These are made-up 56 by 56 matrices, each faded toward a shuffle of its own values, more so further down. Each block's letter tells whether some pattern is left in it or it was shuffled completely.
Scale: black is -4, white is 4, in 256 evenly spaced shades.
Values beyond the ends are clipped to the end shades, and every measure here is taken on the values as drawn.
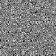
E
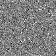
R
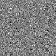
E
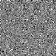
E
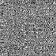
E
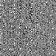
E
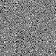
E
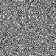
E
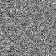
E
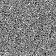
R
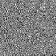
E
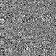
E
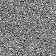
R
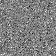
R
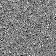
R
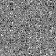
E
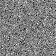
R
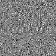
E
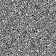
R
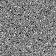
R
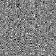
E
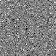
E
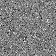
R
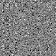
E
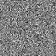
E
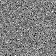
R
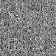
E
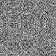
E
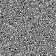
R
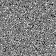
R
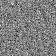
R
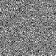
E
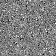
R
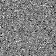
R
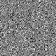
E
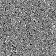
R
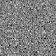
E
